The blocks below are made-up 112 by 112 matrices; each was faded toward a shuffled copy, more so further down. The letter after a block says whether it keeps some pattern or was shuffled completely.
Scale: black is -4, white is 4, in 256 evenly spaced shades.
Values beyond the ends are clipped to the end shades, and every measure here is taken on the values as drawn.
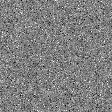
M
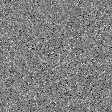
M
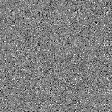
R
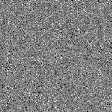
R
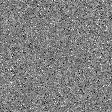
M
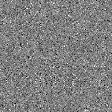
R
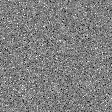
M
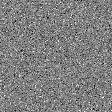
M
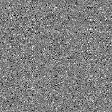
R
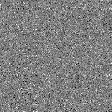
R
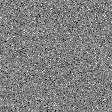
M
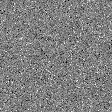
M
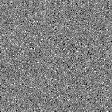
R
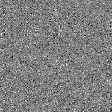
R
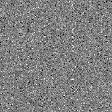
R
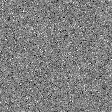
M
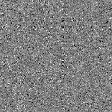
R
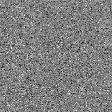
R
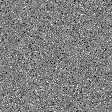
M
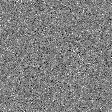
M
